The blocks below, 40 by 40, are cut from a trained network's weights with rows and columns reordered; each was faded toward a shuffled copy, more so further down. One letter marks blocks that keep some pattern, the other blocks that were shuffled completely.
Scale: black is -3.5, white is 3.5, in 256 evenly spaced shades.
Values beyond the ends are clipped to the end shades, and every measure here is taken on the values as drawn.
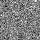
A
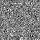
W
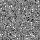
A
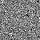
A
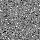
A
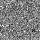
W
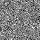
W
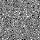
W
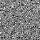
W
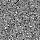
A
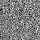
W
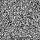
A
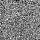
W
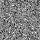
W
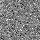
A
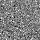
A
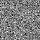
W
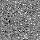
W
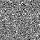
W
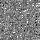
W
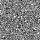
A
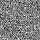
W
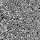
A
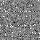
W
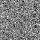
W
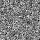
A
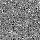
A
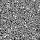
A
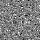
W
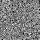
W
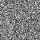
A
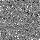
A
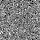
A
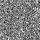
A
